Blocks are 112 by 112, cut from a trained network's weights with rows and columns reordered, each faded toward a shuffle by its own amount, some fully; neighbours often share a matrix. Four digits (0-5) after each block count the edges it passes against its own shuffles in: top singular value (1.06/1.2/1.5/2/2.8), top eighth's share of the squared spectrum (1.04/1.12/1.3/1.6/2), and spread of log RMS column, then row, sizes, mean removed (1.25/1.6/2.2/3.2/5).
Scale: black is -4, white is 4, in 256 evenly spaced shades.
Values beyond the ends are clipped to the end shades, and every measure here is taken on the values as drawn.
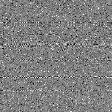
4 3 0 3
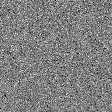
0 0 0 0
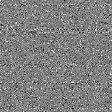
4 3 1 2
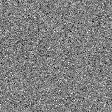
3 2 0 1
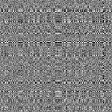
5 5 3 4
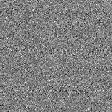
4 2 0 2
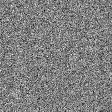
2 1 0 0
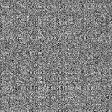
4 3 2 2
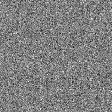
3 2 0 1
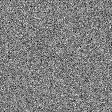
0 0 0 0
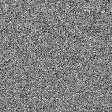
3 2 1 1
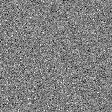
3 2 0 1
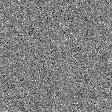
0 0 0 0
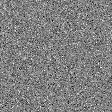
2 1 0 0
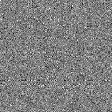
4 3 1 2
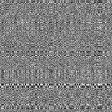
5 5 2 4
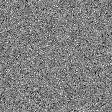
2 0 0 0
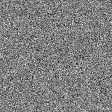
0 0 0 0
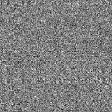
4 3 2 2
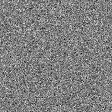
2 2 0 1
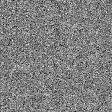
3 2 0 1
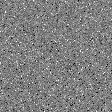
0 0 0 0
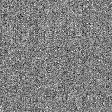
3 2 0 1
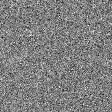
1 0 0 0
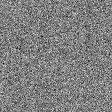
1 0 0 0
